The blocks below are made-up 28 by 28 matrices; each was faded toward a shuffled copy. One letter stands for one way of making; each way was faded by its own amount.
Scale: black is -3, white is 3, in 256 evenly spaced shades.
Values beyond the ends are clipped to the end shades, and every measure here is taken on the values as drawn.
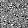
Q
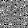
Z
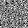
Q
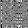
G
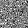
Q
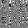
G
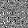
Z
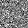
Q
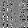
G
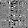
G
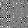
G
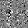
Z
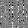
G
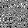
Z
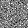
Q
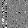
G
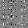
G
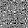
Z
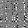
G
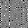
G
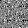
Z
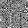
Z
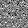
Q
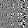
G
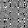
G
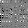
G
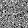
Q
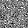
Q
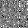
Z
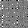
G
